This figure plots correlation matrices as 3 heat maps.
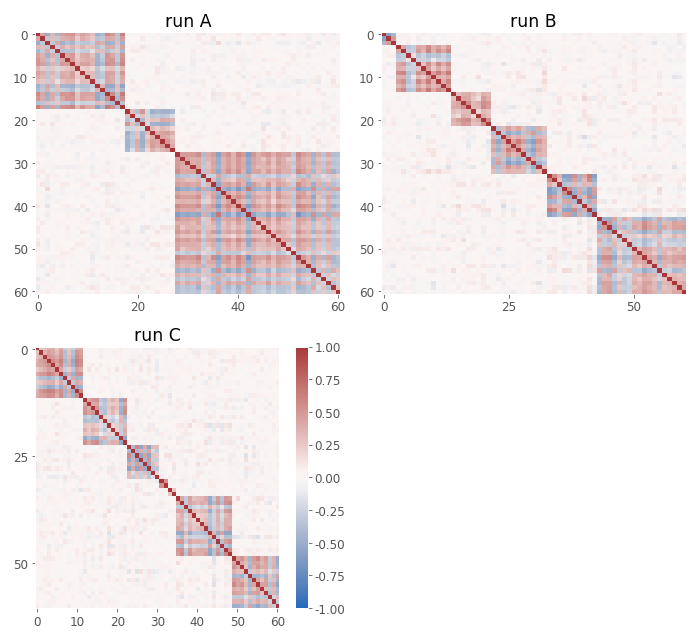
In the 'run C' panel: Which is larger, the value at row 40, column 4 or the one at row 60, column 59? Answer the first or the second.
the first
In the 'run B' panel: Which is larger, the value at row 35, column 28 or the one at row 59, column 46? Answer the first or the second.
the first
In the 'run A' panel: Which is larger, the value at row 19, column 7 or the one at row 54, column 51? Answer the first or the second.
the first
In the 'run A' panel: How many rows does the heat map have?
61
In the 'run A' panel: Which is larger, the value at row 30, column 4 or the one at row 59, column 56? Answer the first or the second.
the first
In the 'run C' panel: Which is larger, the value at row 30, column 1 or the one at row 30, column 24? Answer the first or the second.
the first
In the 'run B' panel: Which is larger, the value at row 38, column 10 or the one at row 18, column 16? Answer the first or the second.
the second
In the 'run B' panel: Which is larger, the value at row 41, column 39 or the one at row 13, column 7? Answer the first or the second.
the second
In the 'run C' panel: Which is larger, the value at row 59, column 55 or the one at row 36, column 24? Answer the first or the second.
the first
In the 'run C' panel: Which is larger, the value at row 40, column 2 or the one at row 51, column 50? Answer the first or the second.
the second
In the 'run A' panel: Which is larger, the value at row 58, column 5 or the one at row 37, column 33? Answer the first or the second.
the first
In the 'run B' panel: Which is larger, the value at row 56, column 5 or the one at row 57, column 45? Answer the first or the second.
the second
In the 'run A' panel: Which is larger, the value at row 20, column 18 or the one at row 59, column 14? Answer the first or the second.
the second
